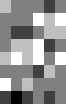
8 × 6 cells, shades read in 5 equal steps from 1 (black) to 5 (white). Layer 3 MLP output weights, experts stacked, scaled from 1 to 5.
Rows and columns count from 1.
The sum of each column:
27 24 25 29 24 29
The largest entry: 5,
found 7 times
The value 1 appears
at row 8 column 2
